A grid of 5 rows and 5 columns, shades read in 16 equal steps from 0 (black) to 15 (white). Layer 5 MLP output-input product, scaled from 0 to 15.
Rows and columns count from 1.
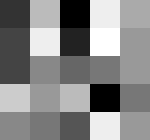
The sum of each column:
31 49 24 50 44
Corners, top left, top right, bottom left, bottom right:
3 10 8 9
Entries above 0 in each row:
4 5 5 4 5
